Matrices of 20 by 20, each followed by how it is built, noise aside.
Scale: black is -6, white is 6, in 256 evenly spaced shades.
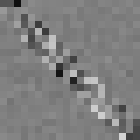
banded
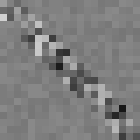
banded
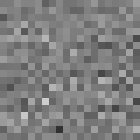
low rank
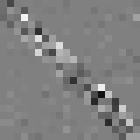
banded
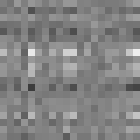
low rank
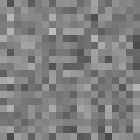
low rank
